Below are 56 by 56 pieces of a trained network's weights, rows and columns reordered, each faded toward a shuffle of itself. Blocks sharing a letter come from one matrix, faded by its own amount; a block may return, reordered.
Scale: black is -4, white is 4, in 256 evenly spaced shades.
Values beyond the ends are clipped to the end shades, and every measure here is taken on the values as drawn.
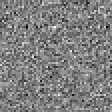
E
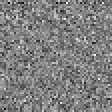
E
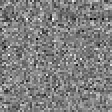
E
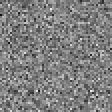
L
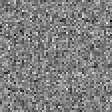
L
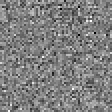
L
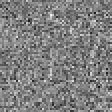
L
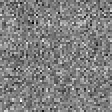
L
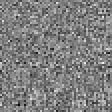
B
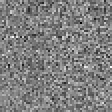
L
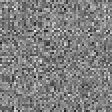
B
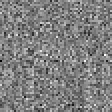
L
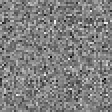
L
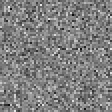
E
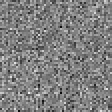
L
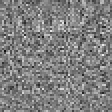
B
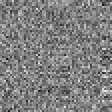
B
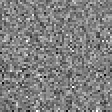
E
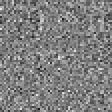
B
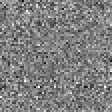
E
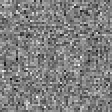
L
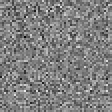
B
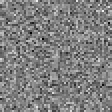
L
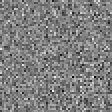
L
